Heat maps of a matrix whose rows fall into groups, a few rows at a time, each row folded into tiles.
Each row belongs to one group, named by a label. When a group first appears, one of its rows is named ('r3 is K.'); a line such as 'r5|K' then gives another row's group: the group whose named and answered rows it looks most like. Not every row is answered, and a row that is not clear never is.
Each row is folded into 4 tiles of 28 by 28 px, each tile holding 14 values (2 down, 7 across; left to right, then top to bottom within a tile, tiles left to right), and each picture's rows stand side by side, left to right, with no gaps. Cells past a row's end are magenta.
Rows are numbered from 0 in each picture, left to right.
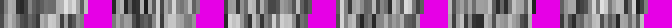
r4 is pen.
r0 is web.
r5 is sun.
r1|web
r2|web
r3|web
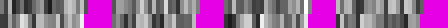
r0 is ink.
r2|ink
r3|sun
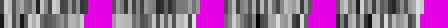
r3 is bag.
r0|sun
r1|bag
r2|web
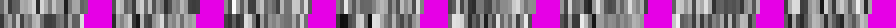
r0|sun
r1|web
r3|ink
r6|bag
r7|sun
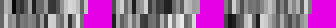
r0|web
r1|bag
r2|ink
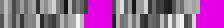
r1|bag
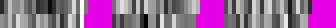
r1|bag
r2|sun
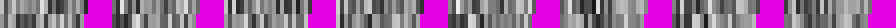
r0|pen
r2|pen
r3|pen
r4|ink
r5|web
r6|ink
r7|web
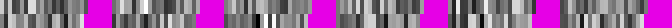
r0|pen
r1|bag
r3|sun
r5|sun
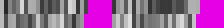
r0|pen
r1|bag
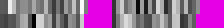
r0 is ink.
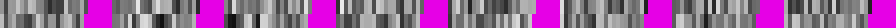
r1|sun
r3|sun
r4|bag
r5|pen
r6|web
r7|pen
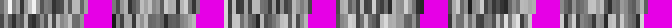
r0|bag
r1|sun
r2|pen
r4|bag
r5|pen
